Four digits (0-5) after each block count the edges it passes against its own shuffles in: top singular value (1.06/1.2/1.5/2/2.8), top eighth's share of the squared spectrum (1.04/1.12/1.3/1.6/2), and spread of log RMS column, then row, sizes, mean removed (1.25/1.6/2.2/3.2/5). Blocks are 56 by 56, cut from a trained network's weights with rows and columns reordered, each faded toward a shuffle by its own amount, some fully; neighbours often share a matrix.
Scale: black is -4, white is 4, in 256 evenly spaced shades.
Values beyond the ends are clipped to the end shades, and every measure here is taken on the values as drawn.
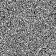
0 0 0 0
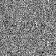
2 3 1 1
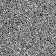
0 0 0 0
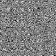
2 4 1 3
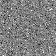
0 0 0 0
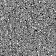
0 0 0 0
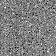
1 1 0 0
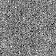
2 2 0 1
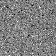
0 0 0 0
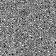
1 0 0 0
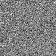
2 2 0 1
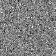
0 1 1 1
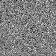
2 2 0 1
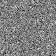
1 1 0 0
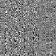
3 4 3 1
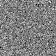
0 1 0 0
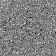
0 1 0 0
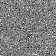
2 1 1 0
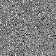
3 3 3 0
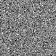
2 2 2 0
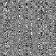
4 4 3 1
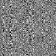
3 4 3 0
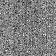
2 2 0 0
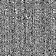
3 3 0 2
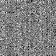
2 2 0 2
